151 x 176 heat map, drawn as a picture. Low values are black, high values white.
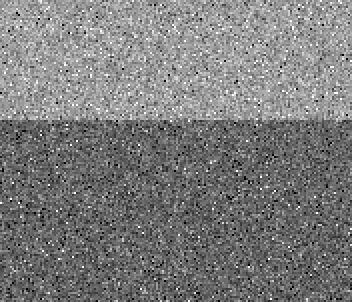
No regular stripes run through it. The histogram is bell-shaped. The top part is higher, up to a seam about 40% of the way down.
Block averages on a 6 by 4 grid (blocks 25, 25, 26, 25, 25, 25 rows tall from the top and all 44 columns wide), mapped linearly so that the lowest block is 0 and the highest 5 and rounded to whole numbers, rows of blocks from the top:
5 5 5 5
5 5 5 5
2 2 2 2
0 0 0 0
0 0 0 0
0 0 0 0
